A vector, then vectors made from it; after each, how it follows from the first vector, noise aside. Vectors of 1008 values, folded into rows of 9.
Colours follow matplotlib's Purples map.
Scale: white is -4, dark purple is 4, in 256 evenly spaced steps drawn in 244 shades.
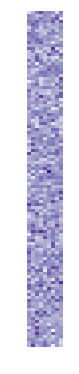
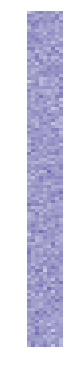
shrunk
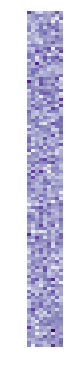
negated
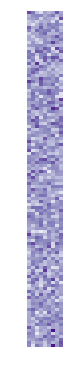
negated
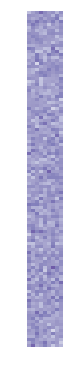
shrunk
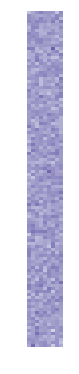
shrunk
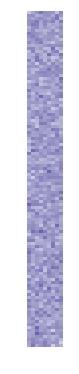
shrunk
